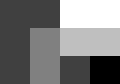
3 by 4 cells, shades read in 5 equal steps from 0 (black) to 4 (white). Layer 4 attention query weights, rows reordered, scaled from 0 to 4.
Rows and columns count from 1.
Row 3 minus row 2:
0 0 -2 -3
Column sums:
3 5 8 7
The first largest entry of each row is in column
3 3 2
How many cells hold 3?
2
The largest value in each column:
1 2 4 4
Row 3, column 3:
1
